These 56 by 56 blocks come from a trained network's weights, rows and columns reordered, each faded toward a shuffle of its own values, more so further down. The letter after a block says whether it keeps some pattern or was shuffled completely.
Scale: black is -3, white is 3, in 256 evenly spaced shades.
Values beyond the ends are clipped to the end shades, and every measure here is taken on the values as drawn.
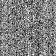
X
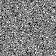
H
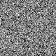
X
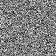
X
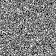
H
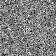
H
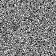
H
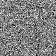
H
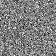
H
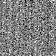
X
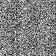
X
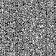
X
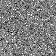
H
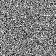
H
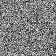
H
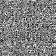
X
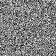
H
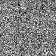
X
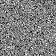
H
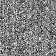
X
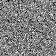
H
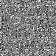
X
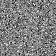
H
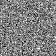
X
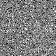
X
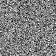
H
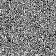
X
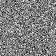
H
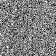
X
